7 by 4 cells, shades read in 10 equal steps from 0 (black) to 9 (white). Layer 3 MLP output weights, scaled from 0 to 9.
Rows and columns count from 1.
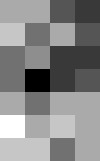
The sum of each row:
17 20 13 9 22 28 24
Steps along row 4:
down up up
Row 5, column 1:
6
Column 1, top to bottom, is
6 7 4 4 6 9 7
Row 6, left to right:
9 6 7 6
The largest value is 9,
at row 6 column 1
